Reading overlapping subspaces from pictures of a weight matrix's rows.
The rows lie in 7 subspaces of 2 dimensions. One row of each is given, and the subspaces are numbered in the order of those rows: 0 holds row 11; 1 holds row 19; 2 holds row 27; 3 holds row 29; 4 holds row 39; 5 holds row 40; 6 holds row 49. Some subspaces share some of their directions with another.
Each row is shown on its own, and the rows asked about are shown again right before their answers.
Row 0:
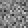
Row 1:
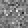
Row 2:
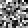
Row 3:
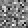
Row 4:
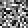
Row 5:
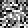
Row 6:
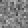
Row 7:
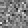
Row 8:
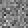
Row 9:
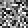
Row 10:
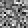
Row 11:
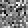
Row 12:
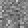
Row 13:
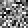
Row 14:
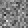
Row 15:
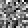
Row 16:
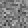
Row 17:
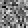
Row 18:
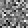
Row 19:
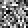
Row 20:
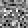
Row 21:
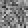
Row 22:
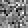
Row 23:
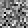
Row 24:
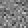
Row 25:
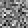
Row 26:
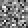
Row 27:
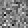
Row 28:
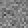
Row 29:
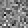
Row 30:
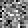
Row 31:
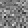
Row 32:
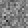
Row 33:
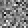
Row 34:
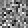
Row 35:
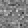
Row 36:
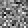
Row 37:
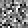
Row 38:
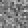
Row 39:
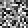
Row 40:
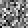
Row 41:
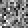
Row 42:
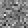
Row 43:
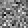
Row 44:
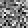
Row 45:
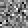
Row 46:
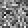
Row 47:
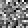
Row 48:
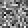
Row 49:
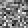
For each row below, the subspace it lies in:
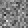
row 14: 5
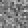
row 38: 5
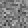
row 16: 6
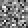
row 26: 1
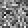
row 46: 1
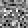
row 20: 0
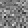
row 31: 2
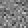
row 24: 2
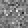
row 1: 0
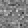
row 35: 0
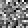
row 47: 6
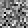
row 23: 3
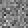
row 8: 5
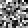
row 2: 6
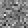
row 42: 3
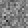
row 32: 5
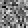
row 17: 1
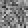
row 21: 1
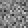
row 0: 2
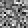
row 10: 5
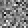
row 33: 6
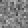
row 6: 5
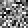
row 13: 4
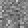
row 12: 3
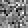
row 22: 0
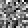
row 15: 6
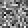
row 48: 1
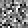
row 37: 2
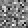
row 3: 1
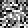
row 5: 3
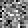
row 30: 3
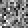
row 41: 5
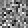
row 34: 2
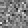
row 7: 4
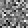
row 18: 6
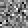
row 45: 4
